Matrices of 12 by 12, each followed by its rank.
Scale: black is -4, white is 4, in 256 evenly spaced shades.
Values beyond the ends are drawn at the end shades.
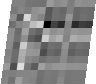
two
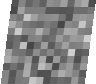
full rank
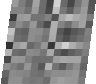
two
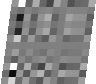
one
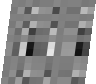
one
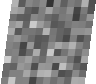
full rank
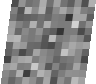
full rank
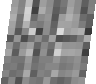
two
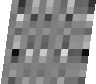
one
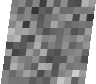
full rank
